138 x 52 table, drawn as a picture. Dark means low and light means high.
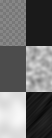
It is made of 3 by 2 panels. Panel 1,1: middling, checkered, faint in contrast. Panel 1,2: very low, flat. Panel 2,1: low, flat. Panel 2,2: high, blotchy. Panel 3,1: very high, smooth, faint in contrast. Panel 3,2: very low, slanting up to the right, faint in contrast.
